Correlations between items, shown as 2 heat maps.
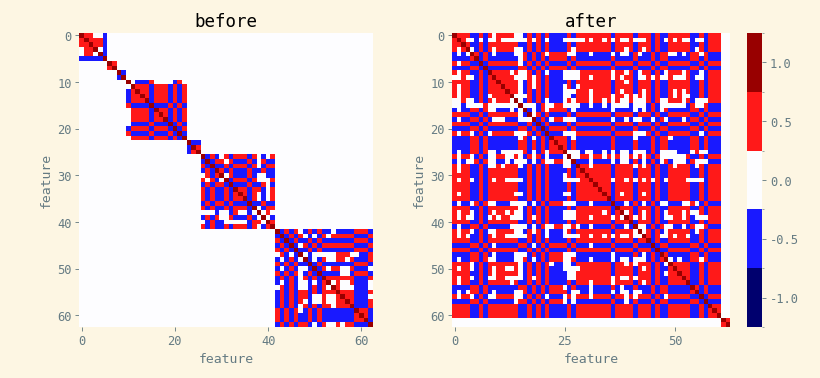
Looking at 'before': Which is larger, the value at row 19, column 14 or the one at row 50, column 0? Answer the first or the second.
the second
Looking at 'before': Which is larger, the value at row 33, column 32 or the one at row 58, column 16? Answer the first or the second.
the second
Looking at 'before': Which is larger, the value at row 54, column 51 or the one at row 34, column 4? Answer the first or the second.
the second
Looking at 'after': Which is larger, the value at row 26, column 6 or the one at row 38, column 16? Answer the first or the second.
the first
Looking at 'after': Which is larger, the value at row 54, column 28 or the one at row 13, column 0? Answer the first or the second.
the second
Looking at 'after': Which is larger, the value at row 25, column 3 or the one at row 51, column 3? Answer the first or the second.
the second
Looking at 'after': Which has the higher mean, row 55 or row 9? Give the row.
9
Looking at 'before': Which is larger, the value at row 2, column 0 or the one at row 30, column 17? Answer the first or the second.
the first
